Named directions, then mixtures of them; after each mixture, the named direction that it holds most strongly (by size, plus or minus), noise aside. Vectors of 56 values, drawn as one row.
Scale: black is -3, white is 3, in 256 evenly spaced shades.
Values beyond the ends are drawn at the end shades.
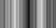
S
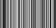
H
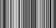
H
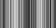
S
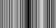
S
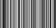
H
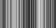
S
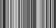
H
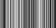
H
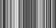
S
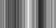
S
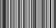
H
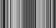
S
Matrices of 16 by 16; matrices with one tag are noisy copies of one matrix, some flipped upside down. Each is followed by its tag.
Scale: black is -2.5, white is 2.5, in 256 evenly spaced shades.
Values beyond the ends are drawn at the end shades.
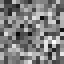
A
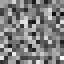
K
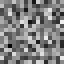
K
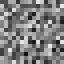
K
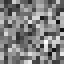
A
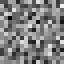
K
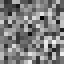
A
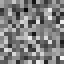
K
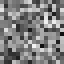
A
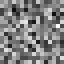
K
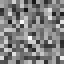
K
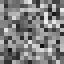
A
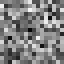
A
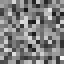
K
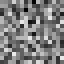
K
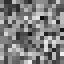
A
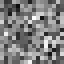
A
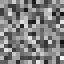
K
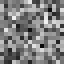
A
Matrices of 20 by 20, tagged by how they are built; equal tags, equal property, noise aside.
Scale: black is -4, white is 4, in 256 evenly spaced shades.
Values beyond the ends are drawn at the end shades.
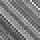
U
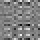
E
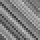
U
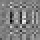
E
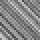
U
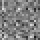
E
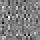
E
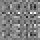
E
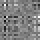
E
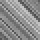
U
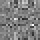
E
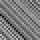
U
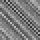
U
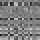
E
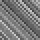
U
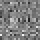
E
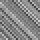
U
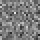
E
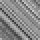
U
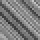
U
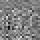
E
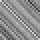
U
